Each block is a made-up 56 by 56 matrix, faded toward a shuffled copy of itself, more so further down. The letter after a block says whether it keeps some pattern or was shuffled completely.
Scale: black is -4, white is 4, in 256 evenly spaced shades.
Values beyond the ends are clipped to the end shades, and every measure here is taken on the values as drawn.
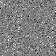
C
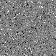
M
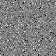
C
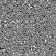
C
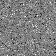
M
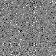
C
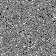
M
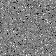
M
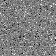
M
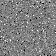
M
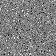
M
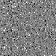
C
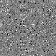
C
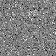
C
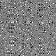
C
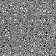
C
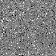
C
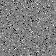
M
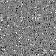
C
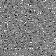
C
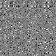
C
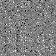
C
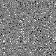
C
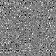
C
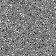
M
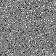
M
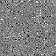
C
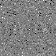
C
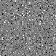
C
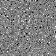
C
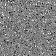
M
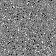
M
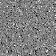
C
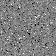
M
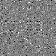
C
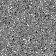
M
